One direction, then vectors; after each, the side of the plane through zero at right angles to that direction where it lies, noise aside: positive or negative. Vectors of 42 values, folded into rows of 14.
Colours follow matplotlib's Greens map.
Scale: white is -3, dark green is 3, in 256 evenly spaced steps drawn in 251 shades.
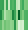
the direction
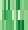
negative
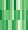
positive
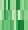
negative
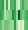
positive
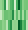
negative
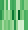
positive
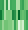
positive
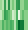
negative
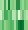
negative
